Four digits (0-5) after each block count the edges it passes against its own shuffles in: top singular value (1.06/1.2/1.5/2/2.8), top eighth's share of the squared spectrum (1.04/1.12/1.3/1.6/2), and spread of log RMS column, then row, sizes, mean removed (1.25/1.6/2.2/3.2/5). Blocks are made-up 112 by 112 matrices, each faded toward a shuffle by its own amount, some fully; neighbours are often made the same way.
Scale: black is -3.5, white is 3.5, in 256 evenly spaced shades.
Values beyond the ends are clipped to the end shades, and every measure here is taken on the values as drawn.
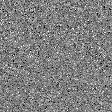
0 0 0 1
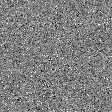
0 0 0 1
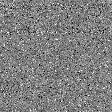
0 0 0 1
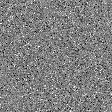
0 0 0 0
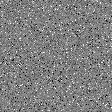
1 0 0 0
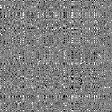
5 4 3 3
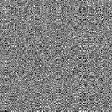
5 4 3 3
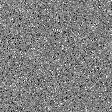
0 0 0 0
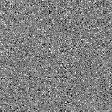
4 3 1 1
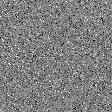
0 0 0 0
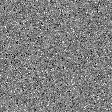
2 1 0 0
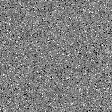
2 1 0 0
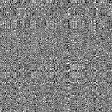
5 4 3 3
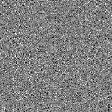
4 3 2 2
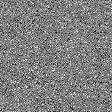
3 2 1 1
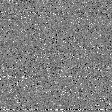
2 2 0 2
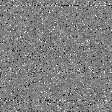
2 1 0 2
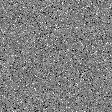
0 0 0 0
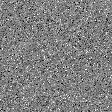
0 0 0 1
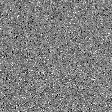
0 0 0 1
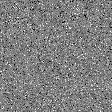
0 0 0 0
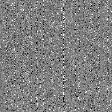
2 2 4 0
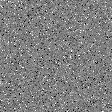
0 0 0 0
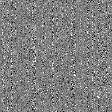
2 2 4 0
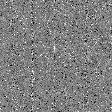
1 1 2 0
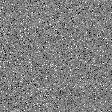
0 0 1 0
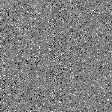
1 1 2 0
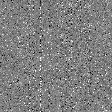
2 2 2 0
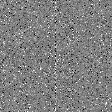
2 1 2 0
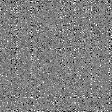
3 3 3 3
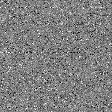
1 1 0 2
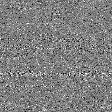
2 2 0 3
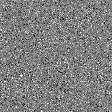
1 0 0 1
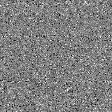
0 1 0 2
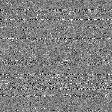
2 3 0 4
